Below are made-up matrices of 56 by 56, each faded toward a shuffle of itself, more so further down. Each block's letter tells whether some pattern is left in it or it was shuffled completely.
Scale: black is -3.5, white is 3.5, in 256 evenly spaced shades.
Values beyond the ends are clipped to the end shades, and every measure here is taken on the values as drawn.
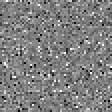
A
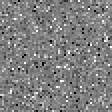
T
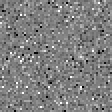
T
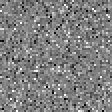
T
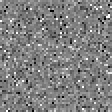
A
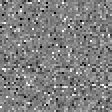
A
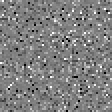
A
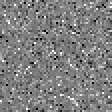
A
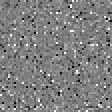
A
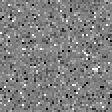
T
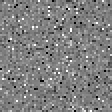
T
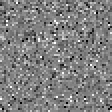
A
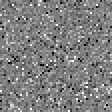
T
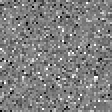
T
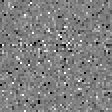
A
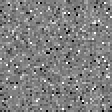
T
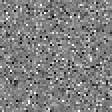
A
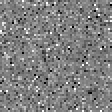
T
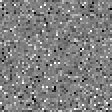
A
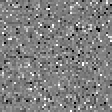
A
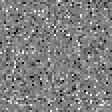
A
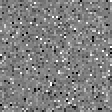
T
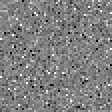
T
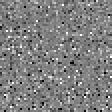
T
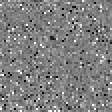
A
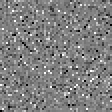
T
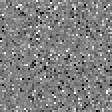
T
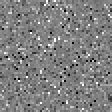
T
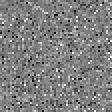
T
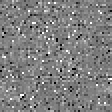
A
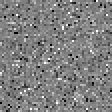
T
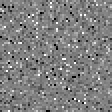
T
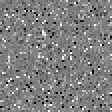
T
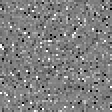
T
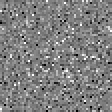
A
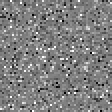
A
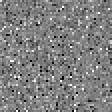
T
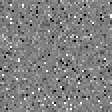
A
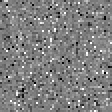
A
